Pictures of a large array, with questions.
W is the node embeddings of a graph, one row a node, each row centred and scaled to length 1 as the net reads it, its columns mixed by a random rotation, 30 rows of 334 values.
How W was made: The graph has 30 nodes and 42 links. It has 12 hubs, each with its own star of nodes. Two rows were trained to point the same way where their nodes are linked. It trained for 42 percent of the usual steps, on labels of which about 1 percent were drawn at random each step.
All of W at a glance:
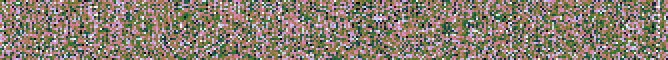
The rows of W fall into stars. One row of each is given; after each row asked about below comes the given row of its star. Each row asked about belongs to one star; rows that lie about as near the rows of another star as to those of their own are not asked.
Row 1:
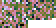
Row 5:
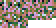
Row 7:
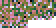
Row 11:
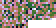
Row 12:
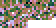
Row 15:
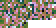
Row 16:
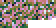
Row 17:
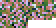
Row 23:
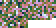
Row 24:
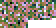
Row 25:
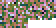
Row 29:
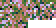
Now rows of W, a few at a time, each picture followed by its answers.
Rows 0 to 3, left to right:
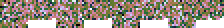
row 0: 16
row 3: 7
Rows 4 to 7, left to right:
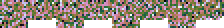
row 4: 1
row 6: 24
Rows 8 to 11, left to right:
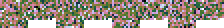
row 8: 29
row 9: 29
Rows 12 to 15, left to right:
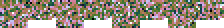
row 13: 12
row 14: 23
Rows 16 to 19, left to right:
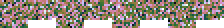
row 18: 5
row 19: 15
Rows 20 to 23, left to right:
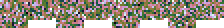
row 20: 17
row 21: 11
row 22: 25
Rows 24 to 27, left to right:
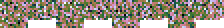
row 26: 11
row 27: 16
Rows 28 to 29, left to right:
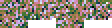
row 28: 15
